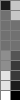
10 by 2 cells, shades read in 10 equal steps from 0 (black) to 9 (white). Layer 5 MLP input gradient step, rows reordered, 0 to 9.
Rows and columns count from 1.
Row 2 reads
4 7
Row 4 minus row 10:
-5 4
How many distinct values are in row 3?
1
